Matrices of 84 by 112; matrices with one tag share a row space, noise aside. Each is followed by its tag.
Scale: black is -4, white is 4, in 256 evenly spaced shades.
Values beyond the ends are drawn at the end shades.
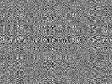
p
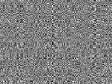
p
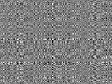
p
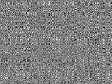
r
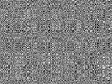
r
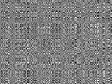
r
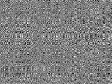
r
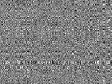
r
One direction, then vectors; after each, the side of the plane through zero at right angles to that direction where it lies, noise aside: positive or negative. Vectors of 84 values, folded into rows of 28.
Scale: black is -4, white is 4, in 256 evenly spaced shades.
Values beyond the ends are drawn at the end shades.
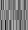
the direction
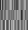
negative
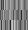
positive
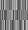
positive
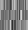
negative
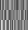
negative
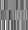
negative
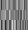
positive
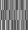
negative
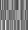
negative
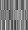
negative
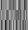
positive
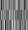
positive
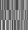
negative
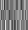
negative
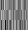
positive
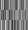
negative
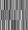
negative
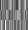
negative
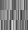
positive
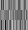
positive
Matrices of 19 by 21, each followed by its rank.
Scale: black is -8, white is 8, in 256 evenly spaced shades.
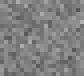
full rank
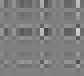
one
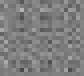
three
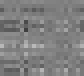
two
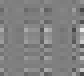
one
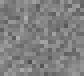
full rank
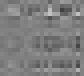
two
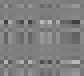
one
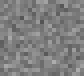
full rank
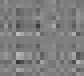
two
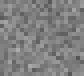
full rank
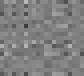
three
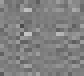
three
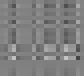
one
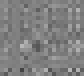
three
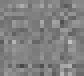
three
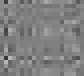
two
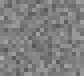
full rank
